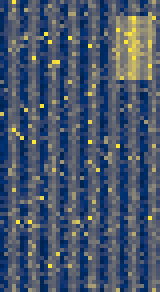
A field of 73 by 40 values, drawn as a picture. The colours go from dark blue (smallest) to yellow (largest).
On average the colour sits 30% of the way up the scale. The top right is the ninth with the highest average. An odd patch, higher than its surroundings, sits in the top right. Upright stripes repeat 8 times across the table.
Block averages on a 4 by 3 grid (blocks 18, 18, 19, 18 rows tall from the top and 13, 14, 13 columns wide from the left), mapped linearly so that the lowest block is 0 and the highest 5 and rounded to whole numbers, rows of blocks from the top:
005
001
001
001
